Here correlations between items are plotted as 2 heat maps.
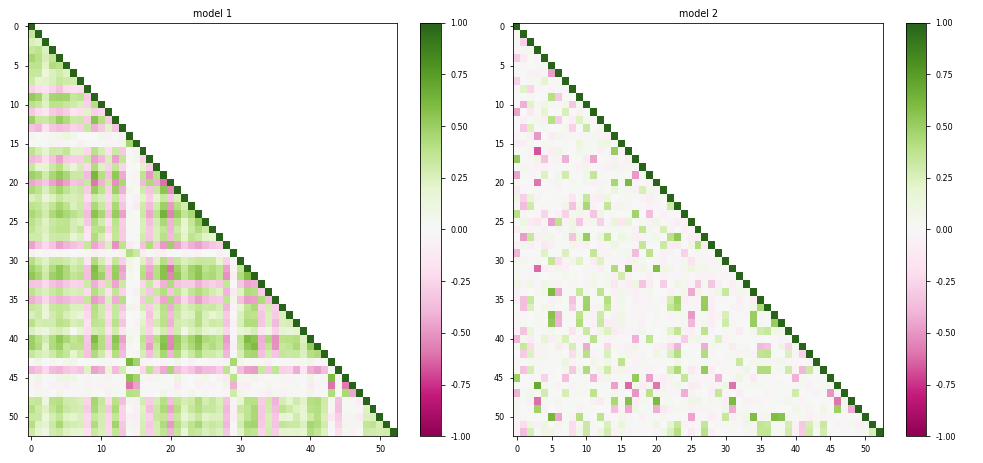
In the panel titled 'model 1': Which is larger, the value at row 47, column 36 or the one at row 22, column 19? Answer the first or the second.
the second
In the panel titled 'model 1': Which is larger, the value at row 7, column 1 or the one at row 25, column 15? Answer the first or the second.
the first
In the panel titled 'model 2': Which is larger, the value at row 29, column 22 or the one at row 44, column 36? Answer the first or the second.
the second
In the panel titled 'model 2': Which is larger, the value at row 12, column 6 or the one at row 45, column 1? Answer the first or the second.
the second
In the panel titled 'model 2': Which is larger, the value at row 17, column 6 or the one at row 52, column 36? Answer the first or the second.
the second
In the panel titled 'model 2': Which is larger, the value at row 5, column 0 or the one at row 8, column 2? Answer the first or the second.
the first
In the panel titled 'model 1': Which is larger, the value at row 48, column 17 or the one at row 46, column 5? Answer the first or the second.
the second
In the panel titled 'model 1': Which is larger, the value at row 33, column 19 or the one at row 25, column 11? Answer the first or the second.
the second
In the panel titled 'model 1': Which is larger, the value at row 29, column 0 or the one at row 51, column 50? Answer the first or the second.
the second
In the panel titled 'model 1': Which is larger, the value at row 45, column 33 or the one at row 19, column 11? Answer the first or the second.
the first
